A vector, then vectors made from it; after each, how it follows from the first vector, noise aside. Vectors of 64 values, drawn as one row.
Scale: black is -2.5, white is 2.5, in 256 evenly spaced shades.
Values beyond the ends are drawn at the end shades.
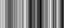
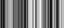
negated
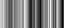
copied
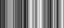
negated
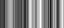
negated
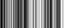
negated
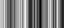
copied
